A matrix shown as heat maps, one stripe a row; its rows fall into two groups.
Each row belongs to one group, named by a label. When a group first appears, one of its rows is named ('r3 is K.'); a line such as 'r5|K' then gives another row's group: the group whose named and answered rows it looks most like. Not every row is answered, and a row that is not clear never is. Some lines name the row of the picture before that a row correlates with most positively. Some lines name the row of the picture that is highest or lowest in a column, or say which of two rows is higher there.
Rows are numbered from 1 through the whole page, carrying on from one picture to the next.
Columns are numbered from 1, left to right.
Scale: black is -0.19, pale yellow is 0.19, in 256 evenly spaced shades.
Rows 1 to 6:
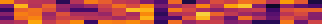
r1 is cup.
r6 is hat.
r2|hat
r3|hat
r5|hat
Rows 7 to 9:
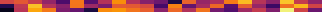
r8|hat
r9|hat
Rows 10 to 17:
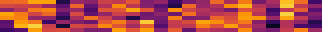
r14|cup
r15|hat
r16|hat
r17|hat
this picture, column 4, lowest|15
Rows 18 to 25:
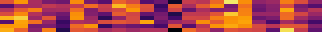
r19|hat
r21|cup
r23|hat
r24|cup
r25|cup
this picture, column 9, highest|19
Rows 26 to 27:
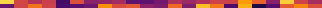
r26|cup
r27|hat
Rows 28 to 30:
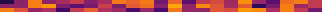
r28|hat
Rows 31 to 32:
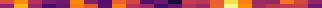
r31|cup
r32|cup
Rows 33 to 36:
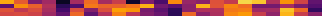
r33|cup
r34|hat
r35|cup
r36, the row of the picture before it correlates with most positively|31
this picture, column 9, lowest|33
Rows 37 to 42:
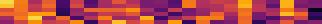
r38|cup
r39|cup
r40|cup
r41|hat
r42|hat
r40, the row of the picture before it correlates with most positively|35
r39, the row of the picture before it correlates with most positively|35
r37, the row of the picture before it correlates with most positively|36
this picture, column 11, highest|41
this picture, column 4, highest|40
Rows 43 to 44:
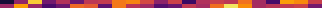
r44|cup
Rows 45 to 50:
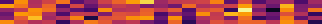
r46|cup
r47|hat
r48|hat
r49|hat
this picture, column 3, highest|49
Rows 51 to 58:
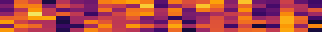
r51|hat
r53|hat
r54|hat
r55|cup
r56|cup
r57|hat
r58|cup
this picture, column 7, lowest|54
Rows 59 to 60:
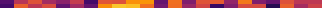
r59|hat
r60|hat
